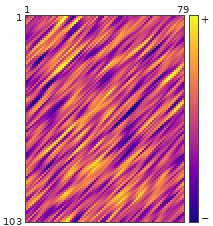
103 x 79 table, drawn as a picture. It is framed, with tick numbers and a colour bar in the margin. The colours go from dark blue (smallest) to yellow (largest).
The bottom middle is the ninth with the highest average. Neither half mirrors the other. There is no overall slope. Streaks slant up to the right. Overall the values sit about 50% of the way up the scale.
